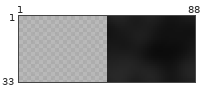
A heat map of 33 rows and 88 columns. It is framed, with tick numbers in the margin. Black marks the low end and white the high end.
It is made of 1 by 2 panels. Panel 1,1: high, checkered, faint in contrast. Panel 1,2: very low, smooth, faint in contrast.
